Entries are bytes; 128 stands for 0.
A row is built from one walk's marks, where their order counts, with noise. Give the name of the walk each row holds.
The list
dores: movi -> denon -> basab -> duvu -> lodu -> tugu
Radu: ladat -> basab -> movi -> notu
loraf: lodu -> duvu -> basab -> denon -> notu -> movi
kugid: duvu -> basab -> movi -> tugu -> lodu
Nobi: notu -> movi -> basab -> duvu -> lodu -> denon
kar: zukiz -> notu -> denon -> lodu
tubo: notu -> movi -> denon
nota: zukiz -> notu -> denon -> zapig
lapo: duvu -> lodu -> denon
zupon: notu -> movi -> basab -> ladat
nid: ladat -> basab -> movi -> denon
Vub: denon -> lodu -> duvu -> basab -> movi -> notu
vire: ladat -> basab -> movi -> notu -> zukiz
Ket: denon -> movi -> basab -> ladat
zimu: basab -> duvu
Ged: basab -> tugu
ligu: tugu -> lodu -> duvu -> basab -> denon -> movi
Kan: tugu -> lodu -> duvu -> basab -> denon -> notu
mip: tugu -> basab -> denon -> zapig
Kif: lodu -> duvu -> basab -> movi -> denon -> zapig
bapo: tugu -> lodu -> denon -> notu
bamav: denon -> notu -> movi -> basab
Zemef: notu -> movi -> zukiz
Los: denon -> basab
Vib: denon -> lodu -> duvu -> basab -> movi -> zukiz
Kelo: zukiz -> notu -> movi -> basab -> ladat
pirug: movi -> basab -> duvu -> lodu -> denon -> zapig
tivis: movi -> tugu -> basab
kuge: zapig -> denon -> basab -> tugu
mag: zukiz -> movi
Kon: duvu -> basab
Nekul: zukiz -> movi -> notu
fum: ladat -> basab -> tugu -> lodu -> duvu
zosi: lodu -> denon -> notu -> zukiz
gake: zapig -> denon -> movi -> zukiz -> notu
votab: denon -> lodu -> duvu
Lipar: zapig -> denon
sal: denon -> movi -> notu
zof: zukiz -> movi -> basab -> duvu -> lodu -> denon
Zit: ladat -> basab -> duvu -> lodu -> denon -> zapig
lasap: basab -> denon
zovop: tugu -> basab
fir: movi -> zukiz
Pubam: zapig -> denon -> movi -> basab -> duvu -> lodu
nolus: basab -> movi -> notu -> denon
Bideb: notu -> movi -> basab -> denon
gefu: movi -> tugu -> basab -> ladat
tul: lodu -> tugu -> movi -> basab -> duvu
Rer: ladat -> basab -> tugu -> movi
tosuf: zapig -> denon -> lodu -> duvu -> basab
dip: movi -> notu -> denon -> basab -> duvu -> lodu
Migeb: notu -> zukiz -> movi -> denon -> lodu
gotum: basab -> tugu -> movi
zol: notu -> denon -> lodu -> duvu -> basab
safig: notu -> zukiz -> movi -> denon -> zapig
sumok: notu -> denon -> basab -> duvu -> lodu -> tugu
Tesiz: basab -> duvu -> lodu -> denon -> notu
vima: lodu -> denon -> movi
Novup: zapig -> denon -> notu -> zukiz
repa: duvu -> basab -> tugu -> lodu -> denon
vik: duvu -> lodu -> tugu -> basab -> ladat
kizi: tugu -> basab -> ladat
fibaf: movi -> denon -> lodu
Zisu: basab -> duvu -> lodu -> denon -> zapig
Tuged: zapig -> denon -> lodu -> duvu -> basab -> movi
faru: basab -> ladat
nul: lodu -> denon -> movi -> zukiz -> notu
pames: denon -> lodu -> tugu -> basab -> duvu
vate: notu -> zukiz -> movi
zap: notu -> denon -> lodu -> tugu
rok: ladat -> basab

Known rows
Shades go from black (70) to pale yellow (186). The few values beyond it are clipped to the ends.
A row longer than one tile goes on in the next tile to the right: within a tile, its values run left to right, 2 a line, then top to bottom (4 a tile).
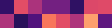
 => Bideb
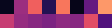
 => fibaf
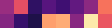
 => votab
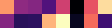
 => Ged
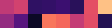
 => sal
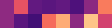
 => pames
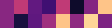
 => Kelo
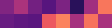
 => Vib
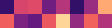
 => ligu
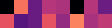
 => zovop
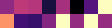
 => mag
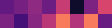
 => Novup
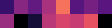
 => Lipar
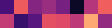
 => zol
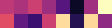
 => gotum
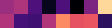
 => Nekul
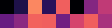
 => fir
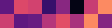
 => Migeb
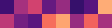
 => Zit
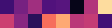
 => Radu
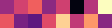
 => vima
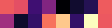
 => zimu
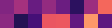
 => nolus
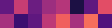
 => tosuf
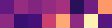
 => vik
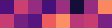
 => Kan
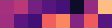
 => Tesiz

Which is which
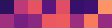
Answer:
pirug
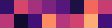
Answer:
tubo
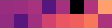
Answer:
zosi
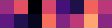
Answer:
Los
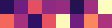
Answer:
Rer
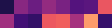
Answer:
repa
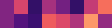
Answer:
bamav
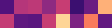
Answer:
Tuged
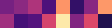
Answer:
kuge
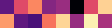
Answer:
vate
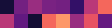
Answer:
nid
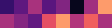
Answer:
vire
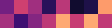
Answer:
nota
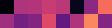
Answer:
tivis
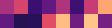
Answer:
Ket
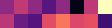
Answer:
nul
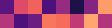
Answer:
safig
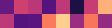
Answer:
sumok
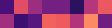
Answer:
Nobi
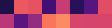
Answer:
mip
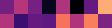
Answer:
kar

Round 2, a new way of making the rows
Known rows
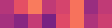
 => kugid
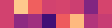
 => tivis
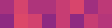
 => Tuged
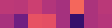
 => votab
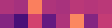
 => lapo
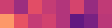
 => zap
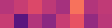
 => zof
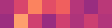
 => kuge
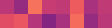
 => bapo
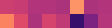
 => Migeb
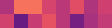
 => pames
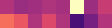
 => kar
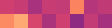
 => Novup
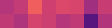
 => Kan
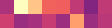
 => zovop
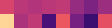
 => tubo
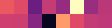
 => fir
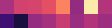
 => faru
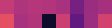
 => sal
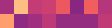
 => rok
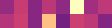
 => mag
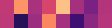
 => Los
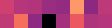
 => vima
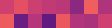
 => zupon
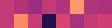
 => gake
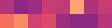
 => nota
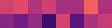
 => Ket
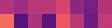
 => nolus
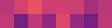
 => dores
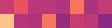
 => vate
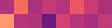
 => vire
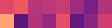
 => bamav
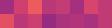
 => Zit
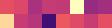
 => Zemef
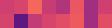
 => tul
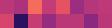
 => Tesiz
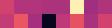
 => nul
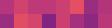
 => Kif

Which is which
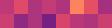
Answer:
Kelo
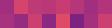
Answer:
Vub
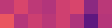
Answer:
loraf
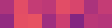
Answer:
tosuf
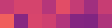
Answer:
zol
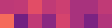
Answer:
dip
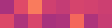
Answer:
fum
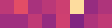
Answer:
Vib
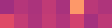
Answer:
Nekul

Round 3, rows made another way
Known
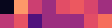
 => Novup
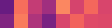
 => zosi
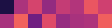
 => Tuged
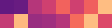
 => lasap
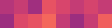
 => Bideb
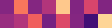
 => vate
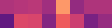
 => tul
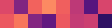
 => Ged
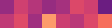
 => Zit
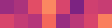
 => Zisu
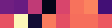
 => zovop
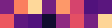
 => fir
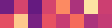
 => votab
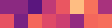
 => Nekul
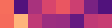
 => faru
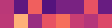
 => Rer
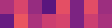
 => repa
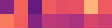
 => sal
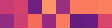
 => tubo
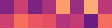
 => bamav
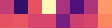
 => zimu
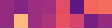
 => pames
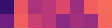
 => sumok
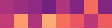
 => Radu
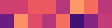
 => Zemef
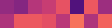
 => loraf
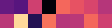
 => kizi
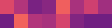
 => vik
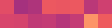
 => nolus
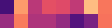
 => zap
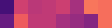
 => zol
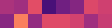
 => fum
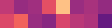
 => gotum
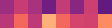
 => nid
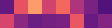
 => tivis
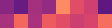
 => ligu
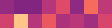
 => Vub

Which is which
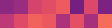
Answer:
Kif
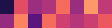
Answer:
gake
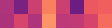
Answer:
Tesiz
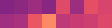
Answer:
zof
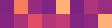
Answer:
Migeb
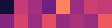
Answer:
Pubam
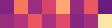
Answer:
safig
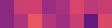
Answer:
dip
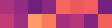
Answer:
Kelo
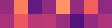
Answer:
kugid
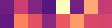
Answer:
vima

